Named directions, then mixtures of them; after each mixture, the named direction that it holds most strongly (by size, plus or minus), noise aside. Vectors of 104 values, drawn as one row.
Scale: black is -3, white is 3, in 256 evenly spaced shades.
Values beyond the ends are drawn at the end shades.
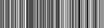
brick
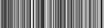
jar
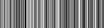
brick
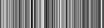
jar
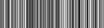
brick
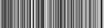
jar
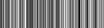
brick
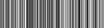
brick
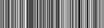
brick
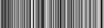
jar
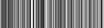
jar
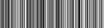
brick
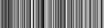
jar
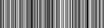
brick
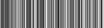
jar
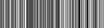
brick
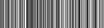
brick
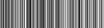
brick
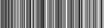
jar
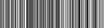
brick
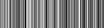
brick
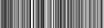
jar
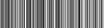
brick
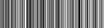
brick
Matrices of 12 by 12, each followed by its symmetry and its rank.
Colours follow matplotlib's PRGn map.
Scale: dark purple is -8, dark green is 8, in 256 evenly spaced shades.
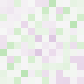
symmetric, full rank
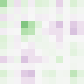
symmetric, rank two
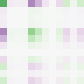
symmetric, rank one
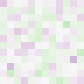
neither, full rank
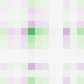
symmetric, rank one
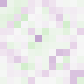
symmetric, full rank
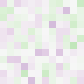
neither, full rank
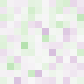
neither, full rank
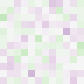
neither, full rank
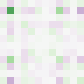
symmetric, rank two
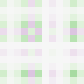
symmetric, rank one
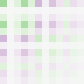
symmetric, rank one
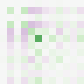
symmetric, rank two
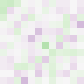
symmetric, full rank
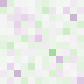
symmetric, full rank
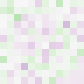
symmetric, full rank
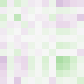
symmetric, rank two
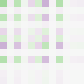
symmetric, rank one
